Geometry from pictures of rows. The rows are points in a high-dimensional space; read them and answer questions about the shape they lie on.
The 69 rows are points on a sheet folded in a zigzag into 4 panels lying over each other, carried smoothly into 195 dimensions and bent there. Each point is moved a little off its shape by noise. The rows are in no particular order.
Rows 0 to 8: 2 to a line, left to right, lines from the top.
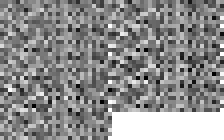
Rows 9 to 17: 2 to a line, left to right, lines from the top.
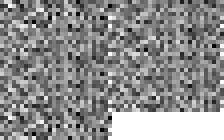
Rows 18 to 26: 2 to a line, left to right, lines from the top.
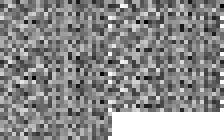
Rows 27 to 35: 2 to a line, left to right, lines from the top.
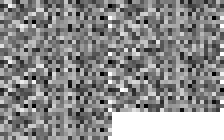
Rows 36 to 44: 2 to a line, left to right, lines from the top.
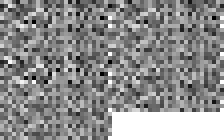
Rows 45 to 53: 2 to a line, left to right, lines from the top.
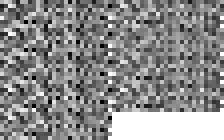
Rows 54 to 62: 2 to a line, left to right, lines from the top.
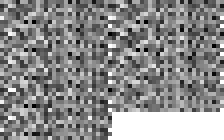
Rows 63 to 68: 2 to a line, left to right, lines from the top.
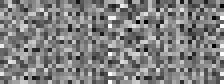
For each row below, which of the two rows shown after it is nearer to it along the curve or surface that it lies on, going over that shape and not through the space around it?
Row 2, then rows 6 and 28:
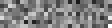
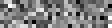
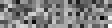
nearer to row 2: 28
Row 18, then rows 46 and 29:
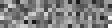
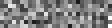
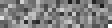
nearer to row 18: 29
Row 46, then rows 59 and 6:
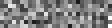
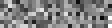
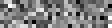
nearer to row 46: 6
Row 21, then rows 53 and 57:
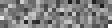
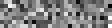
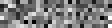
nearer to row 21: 57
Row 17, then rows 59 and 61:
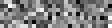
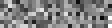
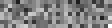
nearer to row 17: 59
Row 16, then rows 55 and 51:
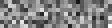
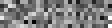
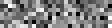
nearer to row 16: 51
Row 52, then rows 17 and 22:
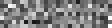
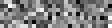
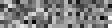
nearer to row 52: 17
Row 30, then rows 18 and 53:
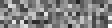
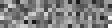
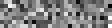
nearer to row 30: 53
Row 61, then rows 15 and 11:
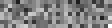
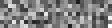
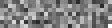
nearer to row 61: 11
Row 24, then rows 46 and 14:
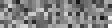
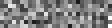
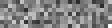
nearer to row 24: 14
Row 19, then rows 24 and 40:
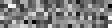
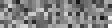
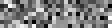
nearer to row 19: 40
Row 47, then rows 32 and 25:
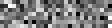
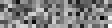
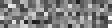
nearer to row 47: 25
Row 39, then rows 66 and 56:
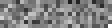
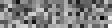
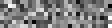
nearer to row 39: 66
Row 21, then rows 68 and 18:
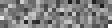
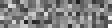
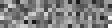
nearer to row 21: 18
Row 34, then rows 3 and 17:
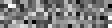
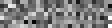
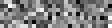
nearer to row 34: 17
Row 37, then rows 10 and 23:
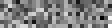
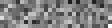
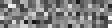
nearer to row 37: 10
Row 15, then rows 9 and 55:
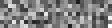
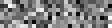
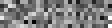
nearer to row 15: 9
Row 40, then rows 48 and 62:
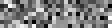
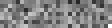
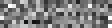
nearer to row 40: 62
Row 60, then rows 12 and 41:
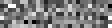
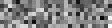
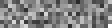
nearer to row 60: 41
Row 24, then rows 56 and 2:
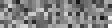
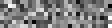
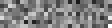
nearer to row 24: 2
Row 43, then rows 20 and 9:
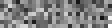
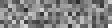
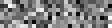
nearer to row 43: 20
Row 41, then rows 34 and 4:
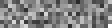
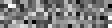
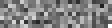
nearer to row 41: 4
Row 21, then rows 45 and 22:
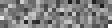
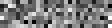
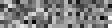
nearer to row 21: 45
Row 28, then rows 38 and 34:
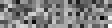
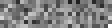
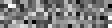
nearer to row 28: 38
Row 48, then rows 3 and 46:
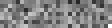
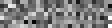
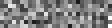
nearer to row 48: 3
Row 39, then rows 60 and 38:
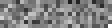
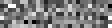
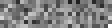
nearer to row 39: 38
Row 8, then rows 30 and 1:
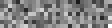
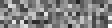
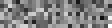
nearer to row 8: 1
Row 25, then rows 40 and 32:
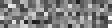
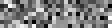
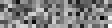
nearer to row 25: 40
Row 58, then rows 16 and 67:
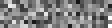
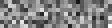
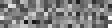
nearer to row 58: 16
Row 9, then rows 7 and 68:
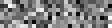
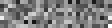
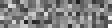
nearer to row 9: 68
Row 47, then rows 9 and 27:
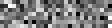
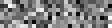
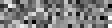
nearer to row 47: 9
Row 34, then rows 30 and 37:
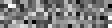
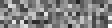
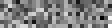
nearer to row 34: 30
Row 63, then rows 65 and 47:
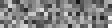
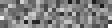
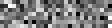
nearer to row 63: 47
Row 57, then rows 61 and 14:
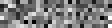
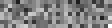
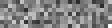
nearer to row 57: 61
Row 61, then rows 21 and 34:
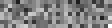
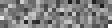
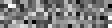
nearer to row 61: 21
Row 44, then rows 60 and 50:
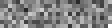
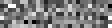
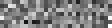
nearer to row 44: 50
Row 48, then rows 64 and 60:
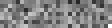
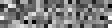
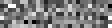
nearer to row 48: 64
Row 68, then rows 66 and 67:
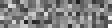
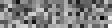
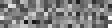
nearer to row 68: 67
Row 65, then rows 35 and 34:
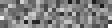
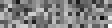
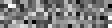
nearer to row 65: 35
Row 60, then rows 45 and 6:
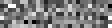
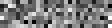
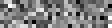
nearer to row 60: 6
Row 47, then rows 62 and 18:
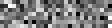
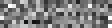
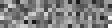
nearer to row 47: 62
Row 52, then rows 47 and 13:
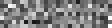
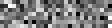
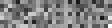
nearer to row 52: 47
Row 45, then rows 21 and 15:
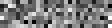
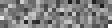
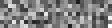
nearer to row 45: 21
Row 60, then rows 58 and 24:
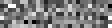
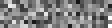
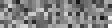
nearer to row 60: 58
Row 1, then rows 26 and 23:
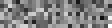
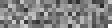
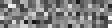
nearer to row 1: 26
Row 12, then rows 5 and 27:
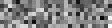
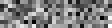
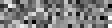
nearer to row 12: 5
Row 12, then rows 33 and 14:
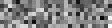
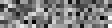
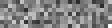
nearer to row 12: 33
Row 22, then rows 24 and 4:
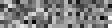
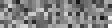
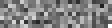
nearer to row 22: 24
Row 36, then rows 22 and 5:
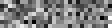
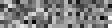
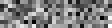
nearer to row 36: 22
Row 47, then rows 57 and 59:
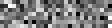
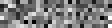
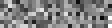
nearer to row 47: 59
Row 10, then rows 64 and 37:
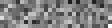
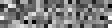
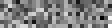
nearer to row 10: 64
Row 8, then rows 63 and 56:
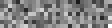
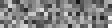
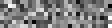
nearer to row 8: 63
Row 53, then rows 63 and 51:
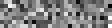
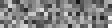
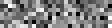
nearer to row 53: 51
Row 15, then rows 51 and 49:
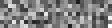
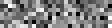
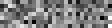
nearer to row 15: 51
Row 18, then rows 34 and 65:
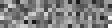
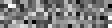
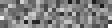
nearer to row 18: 65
